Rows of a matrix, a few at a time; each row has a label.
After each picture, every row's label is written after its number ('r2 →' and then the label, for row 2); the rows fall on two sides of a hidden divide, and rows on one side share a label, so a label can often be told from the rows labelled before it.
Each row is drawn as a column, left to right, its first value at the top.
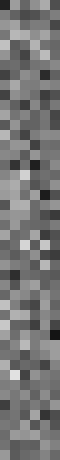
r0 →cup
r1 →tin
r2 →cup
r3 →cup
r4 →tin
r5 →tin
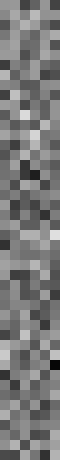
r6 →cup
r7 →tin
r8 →cup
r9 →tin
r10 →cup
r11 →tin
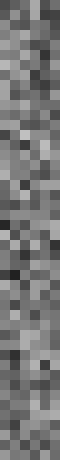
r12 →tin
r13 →tin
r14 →cup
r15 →tin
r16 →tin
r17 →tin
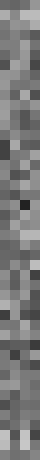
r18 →cup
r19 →tin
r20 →tin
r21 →tin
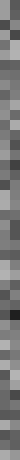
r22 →cup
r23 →cup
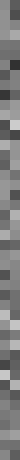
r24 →tin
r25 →cup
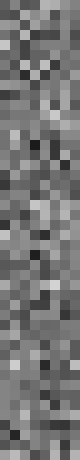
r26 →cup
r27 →cup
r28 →tin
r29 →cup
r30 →tin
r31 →cup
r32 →cup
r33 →cup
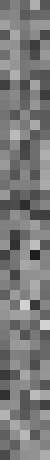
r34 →tin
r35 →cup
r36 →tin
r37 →tin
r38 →tin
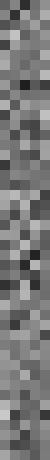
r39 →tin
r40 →cup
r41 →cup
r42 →tin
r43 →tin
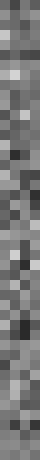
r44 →tin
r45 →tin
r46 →cup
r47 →tin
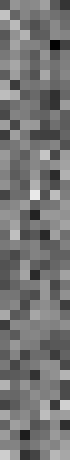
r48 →tin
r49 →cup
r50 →cup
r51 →tin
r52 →tin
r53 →tin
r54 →tin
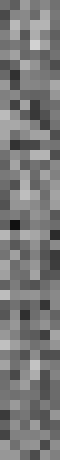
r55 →cup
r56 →cup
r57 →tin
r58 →cup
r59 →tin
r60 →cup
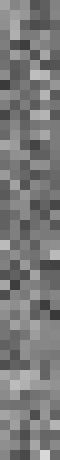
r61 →tin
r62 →tin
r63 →tin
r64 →cup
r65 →cup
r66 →cup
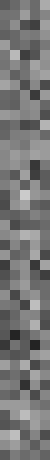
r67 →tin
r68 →tin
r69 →tin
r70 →tin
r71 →tin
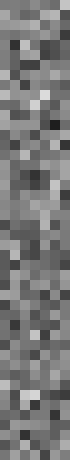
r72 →cup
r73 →cup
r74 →cup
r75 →cup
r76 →tin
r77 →tin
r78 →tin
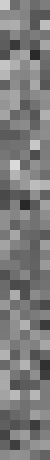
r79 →tin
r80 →tin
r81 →tin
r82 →tin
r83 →cup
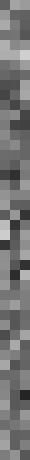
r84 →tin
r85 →cup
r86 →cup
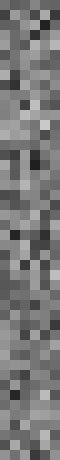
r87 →cup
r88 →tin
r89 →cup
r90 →cup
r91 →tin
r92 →cup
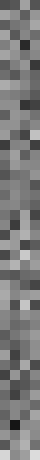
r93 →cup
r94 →tin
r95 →tin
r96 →cup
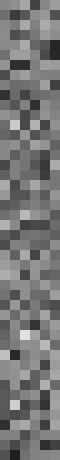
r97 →tin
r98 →cup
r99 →cup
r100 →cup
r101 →tin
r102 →tin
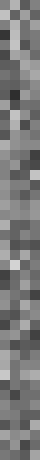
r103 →tin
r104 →cup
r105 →tin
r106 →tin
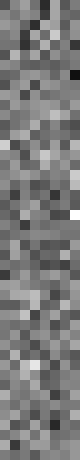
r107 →tin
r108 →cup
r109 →tin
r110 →cup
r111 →cup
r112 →tin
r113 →cup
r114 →tin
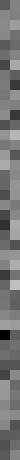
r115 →tin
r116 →tin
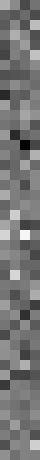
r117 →tin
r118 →cup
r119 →cup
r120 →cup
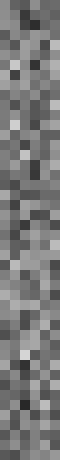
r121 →cup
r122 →tin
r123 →cup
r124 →cup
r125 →tin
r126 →cup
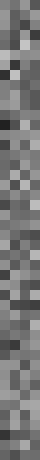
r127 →tin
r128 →cup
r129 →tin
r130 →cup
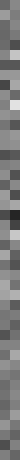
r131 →cup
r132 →cup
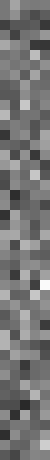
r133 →cup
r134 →tin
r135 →cup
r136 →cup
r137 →tin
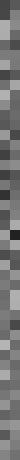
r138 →tin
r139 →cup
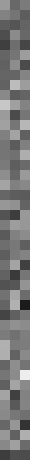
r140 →tin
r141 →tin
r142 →tin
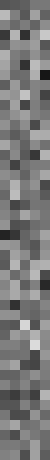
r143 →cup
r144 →cup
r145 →cup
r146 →cup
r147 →tin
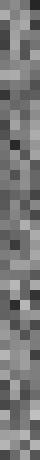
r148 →tin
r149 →cup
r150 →tin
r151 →tin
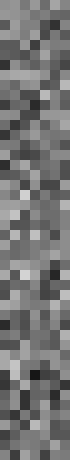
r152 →cup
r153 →tin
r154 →cup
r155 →cup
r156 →cup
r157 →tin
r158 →cup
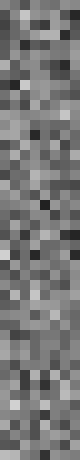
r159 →cup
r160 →tin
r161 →tin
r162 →tin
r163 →tin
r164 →tin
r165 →cup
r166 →cup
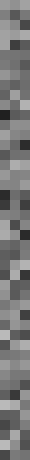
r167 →tin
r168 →tin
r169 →tin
